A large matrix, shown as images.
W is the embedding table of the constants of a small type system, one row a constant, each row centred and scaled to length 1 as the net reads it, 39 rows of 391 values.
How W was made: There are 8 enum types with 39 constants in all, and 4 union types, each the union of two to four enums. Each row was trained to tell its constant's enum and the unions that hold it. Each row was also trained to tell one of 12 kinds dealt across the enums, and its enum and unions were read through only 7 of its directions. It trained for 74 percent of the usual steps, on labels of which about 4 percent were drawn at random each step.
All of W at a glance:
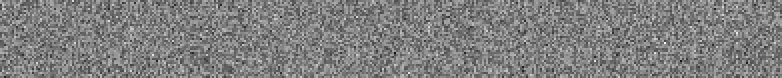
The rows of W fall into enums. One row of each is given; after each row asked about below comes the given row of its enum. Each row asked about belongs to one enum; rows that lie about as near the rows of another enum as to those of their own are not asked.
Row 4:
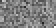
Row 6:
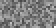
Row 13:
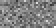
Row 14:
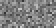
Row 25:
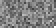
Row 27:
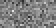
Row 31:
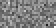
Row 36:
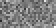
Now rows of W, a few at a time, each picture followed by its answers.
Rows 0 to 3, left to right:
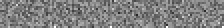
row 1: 36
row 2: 36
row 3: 14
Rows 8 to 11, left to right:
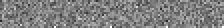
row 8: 27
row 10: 6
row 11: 6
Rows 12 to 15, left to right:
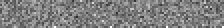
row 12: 25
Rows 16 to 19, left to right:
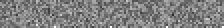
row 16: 6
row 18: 36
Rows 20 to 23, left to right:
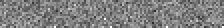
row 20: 6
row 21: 31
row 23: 13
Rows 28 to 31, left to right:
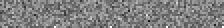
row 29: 25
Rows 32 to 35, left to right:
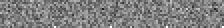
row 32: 25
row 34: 36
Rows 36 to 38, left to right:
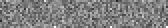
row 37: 25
